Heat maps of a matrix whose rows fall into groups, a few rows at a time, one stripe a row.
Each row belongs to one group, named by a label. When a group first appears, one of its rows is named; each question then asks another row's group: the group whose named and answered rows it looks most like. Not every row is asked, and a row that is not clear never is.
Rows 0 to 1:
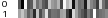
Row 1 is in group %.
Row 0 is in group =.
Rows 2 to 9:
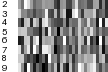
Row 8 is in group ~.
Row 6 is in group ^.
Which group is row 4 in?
^
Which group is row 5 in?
~
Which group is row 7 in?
^
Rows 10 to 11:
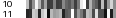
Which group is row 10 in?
%
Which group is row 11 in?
^
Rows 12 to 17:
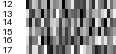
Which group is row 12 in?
^
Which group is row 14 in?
=
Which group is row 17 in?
%
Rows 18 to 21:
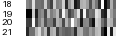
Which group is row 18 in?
%
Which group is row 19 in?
=
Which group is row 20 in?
=
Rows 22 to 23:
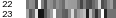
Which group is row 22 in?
=
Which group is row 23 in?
%
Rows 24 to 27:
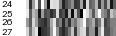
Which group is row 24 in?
^
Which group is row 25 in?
~
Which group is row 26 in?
%
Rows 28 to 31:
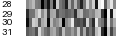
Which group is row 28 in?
~
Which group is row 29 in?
^
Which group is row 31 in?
=
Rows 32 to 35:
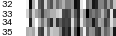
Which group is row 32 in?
%
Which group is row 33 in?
%
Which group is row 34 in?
%
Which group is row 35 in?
%
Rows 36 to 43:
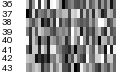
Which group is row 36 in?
^
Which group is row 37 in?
=
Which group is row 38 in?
~
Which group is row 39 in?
=
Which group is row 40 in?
%
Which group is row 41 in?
^
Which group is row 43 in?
%
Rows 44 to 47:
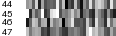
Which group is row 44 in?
~
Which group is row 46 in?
^
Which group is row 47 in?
~
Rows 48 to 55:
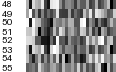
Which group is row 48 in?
^
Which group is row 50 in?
%
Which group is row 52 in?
~
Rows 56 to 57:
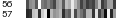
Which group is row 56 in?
=
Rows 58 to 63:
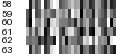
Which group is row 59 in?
=
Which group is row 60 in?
^
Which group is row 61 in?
=
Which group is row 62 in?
~
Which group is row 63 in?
=
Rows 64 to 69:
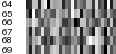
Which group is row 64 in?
^
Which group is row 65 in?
=
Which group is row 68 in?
~
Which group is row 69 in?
=
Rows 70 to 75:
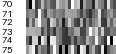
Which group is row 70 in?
=
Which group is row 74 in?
^
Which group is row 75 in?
%
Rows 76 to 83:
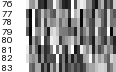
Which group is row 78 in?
=
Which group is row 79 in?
^
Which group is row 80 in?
=
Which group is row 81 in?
%
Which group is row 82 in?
~
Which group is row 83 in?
~
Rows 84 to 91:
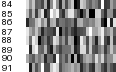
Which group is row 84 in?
%
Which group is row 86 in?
^
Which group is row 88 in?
%
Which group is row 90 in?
~
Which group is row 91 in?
=
